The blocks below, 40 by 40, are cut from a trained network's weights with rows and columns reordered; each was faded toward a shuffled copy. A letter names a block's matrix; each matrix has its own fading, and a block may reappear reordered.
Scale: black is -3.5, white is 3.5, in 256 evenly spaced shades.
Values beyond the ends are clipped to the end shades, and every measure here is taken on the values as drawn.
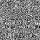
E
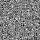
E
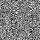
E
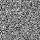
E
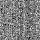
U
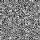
E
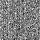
U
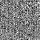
U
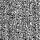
U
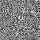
E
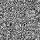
E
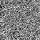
E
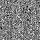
U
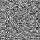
E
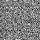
E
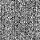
U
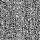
U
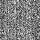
U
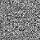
E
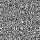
E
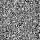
U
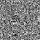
E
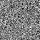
E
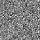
E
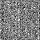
U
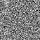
E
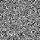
E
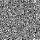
E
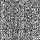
U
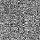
E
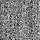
U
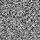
E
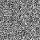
E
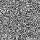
E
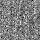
U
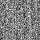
U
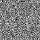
E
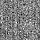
U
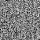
E
